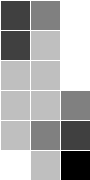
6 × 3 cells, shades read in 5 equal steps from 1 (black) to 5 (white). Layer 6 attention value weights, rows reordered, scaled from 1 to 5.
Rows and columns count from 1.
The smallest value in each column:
2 3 1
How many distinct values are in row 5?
3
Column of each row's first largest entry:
3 3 3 1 1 1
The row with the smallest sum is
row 5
